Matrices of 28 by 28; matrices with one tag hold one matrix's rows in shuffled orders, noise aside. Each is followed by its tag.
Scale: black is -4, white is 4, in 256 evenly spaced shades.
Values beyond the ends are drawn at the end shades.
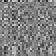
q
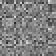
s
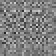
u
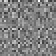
q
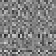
q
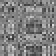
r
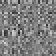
q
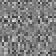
q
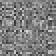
s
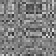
r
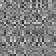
u
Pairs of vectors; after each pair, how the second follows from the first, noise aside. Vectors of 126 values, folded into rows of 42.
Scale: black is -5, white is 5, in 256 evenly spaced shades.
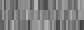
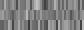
sign-scrambled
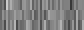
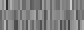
sign-scrambled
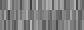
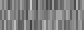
negated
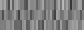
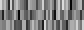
scaled up
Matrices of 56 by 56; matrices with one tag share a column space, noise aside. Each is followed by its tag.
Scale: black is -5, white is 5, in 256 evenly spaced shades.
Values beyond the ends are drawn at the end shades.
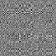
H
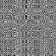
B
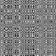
B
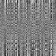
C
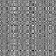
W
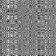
B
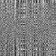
C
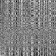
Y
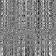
Y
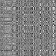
W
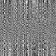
C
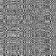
B
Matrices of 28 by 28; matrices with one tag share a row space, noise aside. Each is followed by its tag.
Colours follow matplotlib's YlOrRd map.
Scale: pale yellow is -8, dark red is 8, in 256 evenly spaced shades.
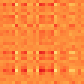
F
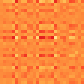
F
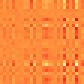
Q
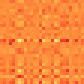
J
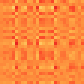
F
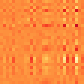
Q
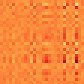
Q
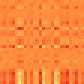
J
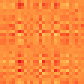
J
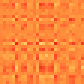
F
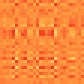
F
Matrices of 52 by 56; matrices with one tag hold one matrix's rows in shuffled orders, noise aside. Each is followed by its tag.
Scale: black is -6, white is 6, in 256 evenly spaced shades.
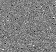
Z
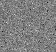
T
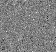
T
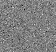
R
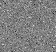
Z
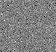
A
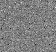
A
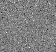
T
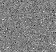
Z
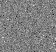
Z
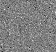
A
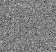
A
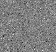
R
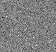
T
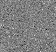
R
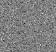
R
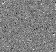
Z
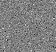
Z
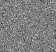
T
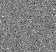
Z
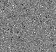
R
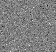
T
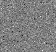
R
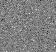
T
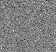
R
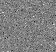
Z
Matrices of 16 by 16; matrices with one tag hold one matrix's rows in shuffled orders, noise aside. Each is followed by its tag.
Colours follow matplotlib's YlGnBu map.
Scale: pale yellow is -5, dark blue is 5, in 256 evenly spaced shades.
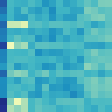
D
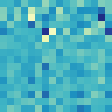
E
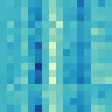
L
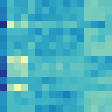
D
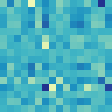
E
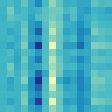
L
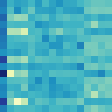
D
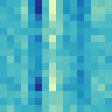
L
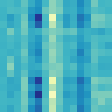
L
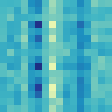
L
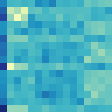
D
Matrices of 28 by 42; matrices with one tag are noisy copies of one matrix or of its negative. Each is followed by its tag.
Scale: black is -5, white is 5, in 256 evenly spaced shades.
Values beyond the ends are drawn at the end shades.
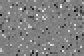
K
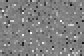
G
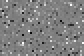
G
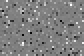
G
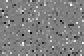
G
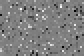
K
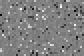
K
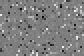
K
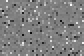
G
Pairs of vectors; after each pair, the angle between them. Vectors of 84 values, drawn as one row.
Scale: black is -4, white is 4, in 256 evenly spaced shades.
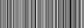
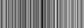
partly opposed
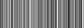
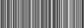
partly opposed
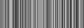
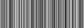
nearly opposite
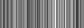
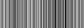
nearly opposite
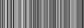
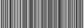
orthogonal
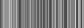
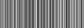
partly aligned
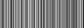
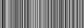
orthogonal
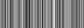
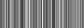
nearly opposite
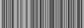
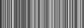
nearly opposite
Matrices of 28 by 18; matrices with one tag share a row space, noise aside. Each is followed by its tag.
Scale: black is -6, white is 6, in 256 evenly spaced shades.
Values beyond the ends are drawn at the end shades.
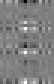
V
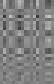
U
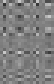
U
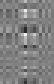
V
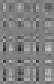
U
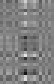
V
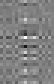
V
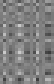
U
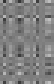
U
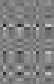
U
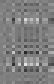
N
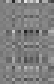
N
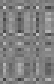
U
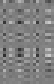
U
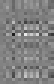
N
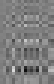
N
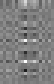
V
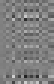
N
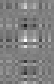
V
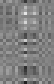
V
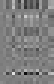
N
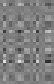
U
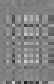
N
